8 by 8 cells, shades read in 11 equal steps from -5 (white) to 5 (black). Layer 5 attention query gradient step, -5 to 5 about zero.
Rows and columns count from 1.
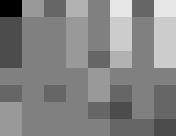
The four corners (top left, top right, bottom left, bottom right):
5 -4 -1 2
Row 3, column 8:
-3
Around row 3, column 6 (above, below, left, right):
-3 -2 0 0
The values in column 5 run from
-1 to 1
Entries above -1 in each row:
4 5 5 5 7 7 7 7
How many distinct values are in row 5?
2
